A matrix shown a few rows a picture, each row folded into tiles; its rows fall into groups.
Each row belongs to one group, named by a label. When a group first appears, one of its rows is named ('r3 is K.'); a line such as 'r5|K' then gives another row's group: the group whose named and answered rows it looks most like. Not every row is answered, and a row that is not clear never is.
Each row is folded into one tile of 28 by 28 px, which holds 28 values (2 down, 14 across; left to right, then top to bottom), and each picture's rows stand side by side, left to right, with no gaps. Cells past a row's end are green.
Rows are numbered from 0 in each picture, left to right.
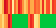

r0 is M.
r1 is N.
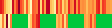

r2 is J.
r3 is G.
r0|J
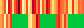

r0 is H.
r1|M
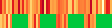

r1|G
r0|J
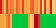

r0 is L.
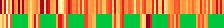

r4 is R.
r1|G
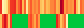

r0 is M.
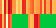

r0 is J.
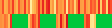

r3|N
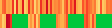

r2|H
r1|J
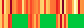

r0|R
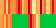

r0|H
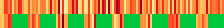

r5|L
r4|M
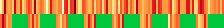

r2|H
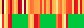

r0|R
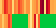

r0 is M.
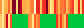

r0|G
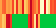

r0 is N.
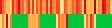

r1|J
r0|J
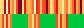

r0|H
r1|H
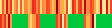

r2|L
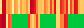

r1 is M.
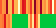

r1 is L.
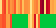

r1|G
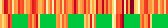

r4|M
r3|J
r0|M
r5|L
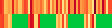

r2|J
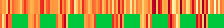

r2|L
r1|G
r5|G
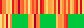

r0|J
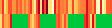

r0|R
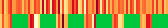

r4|N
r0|R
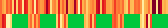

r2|R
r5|G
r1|H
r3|G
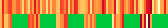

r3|H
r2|M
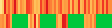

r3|J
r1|J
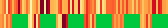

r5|G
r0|H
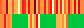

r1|L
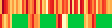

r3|M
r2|N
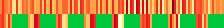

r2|N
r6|L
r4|N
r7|L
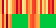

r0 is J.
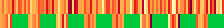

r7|H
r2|G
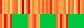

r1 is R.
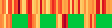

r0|H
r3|G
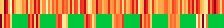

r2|N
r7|J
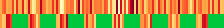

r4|H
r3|L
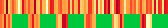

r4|M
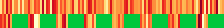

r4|G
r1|N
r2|L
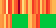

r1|M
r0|H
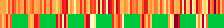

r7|J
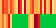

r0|R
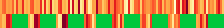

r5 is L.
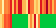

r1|J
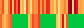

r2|G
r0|H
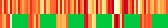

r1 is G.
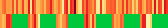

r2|H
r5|N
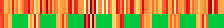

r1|J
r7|G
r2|G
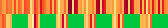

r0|N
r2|G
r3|G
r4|G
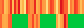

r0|H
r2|M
